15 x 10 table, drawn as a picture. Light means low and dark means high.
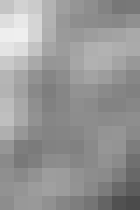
Ninth with the highest average: bottom right. Slope: up to the bottom right. Ninth with the lowest average: top left. Mirror symmetry: none. Calmest part: centre.
